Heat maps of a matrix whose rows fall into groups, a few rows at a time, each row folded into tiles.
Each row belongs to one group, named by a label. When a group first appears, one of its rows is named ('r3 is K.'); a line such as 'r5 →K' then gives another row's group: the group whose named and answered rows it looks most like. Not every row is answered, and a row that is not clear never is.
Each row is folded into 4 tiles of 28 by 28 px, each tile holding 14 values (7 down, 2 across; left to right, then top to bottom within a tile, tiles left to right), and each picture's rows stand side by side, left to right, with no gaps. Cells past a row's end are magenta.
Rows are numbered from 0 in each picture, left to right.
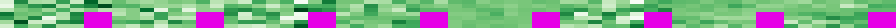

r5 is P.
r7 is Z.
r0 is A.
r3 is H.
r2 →P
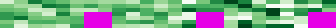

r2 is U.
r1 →P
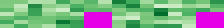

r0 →H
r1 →U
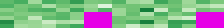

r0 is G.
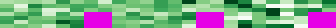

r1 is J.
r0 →H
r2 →U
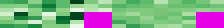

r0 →J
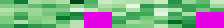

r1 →H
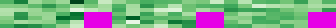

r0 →J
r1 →H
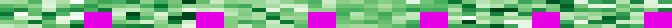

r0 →P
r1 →J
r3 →P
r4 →U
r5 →G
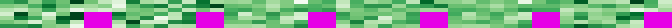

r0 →J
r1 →A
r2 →P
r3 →A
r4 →P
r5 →J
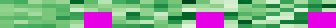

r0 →J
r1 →J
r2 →A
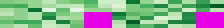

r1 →A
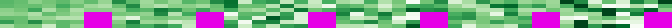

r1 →U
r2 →G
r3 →P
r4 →H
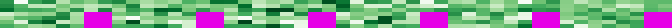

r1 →U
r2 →U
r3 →G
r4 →P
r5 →Z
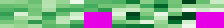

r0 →P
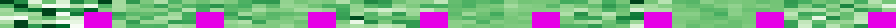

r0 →U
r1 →A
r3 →H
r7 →G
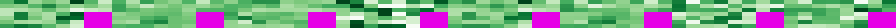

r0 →J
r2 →H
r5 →G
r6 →G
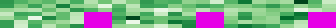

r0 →G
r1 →H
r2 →J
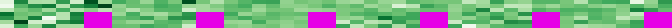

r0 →A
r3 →Z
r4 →Z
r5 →P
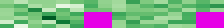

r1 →A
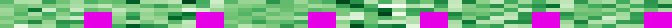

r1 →J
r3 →U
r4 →A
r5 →A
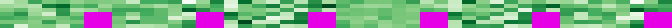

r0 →H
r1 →P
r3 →G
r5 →P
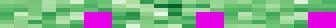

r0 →P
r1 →H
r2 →P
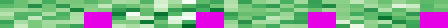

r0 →G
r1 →P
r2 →A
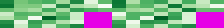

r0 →G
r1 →G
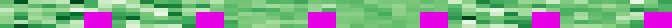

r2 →G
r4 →H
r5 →P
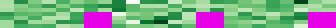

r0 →A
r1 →G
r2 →J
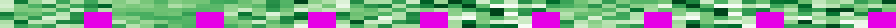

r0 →A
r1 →Z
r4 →U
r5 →G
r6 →U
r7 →U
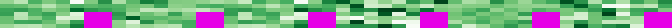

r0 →P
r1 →H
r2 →P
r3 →U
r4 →Z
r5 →U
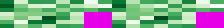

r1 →G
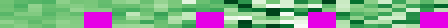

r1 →P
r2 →U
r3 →A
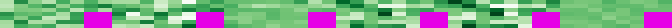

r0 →A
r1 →P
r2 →G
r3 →U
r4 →U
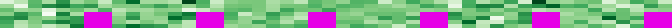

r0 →H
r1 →J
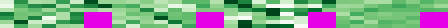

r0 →A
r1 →Z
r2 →U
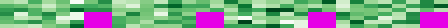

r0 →P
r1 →H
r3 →A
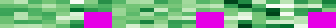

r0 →P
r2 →U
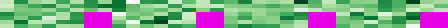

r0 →A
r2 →J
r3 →J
